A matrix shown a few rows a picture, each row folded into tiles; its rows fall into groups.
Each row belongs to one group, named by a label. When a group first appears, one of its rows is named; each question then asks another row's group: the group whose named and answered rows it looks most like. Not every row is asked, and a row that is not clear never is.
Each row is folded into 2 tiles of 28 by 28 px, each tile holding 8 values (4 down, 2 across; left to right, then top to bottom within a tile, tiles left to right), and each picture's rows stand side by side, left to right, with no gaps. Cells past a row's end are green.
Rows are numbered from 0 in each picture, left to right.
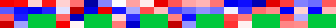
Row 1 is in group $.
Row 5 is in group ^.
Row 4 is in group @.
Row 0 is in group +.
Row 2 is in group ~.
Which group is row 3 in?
+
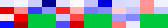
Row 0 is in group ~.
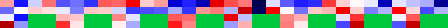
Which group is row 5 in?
@
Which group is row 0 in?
+
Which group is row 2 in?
+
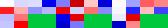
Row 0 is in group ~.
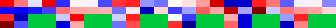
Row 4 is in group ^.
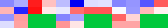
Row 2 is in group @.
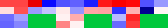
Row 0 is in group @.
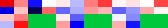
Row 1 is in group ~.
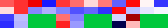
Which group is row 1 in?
+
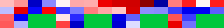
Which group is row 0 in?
$
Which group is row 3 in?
+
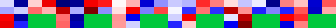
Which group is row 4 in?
~
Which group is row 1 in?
^
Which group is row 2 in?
$
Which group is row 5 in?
$
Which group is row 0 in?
^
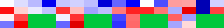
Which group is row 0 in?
~
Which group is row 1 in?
~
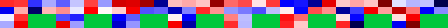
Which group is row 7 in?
~
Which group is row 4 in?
+
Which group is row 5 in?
@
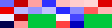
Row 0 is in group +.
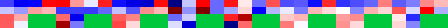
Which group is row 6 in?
@
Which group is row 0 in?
@
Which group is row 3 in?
^
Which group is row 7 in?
^
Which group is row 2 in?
@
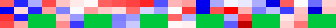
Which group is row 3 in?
$
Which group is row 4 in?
~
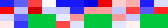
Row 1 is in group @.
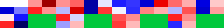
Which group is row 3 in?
$
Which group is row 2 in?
@
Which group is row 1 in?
$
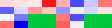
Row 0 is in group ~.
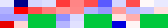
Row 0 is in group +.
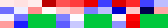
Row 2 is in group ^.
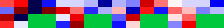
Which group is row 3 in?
~
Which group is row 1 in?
~
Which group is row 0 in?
$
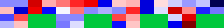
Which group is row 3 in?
~
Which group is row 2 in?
$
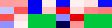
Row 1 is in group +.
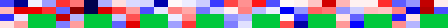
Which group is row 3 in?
~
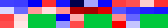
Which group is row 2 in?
+
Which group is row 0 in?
@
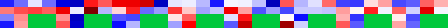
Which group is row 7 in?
^
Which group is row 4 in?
~
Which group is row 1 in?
^
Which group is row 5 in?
+
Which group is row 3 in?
~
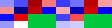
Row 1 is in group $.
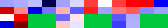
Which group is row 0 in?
~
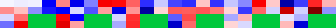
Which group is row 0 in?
~
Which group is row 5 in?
^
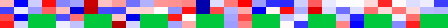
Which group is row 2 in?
+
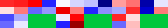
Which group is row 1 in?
~
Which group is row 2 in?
$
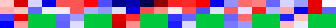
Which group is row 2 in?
@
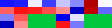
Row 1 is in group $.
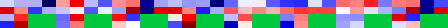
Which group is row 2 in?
$
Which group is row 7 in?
$
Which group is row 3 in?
~
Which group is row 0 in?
~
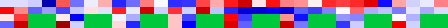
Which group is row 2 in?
^
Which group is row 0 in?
~
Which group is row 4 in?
+
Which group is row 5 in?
+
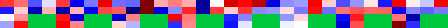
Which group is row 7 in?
+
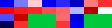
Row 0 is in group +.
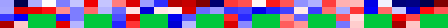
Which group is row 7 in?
@
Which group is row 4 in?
+
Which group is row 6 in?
$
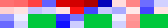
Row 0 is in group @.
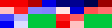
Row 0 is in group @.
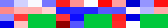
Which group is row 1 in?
+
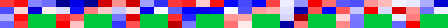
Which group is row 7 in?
~
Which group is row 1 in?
@
